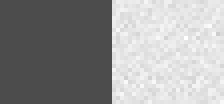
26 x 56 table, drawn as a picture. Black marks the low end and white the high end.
The table splits into one row of 2 panels. Panel 1,1: low, flat. Panel 1,2: very high, fine-grained, faint in contrast.
